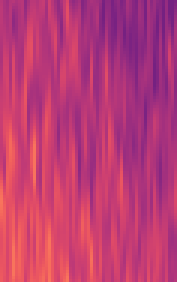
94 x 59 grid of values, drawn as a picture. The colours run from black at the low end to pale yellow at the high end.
The field climbs toward the bottom left. Overall the values sit about 50% of the way up the scale. The top right is the ninth with the lowest average. The grain runs up and down. The ninth with the highest average is the bottom left.
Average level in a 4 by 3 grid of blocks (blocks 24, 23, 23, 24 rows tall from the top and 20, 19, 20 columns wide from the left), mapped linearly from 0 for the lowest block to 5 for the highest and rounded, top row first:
2 1 0 | 3 2 1 | 4 3 2 | 5 4 3
